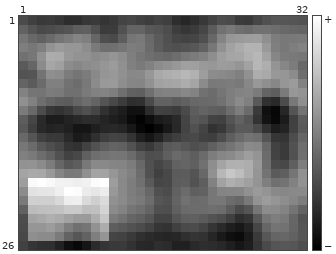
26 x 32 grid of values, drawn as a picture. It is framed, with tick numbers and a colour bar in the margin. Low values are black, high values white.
Ninth with the lowest average: centre. Stripes: horizontal, repeating 2 times. Odd patch: higher, in the bottom left. Roughest part: bottom left. Calmest part: bottom middle.
